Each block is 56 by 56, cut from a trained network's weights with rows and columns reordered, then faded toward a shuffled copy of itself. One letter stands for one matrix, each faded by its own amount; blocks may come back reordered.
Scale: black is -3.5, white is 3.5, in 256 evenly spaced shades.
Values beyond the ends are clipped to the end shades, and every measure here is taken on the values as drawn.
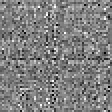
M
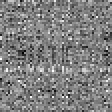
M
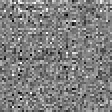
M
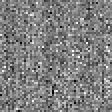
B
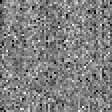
B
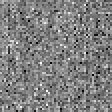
B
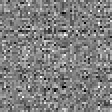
M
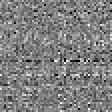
M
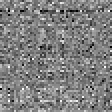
M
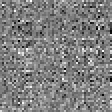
M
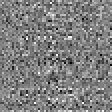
M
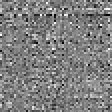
M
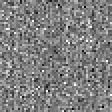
B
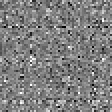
M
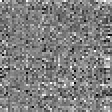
M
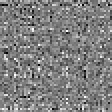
M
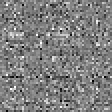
M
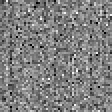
B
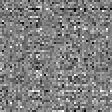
M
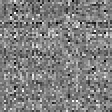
M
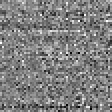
M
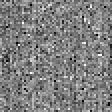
B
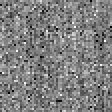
B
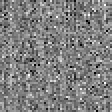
B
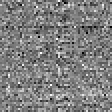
M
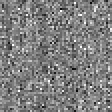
B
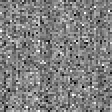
B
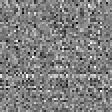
M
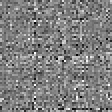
M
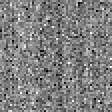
B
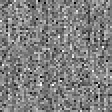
B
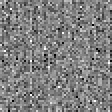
B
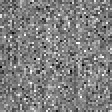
B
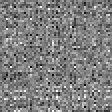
M
